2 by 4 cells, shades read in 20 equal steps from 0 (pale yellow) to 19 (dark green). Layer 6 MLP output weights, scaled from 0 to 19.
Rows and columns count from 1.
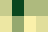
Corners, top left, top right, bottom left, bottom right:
4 6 1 2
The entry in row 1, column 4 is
6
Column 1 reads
4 1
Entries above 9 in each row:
1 0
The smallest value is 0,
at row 2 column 3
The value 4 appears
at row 1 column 1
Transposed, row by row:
4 1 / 19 8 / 6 0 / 6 2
